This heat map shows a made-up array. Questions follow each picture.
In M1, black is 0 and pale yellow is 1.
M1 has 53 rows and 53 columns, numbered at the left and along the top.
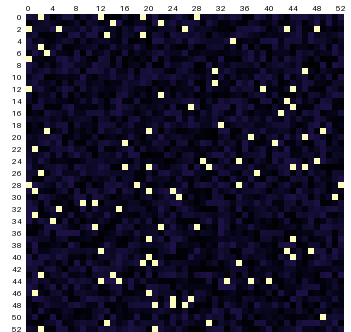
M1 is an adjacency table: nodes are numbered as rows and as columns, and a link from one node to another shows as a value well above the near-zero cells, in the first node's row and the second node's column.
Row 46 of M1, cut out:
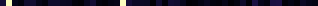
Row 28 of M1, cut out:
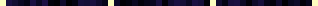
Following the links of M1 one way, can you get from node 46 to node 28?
yes
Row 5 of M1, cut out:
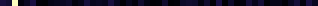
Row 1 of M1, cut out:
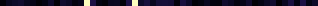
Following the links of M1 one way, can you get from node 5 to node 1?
yes
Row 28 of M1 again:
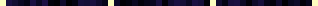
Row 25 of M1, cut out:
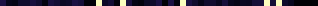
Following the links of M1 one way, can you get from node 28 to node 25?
no
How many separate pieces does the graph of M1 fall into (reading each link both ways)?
8
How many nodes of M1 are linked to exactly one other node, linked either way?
7
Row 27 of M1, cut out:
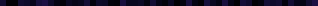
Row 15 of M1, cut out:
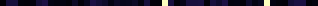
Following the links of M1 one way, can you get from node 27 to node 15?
no
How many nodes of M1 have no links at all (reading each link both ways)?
6
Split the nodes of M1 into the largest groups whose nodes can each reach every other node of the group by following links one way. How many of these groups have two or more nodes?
3
